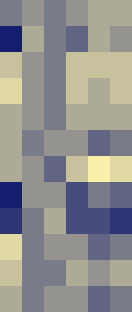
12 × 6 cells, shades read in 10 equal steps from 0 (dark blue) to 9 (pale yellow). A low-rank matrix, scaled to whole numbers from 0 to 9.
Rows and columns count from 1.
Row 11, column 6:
6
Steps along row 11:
down same up down up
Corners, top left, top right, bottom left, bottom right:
4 6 6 4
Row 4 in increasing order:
4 5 6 7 7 8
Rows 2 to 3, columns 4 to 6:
3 6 5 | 7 7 7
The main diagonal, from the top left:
4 6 4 7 6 4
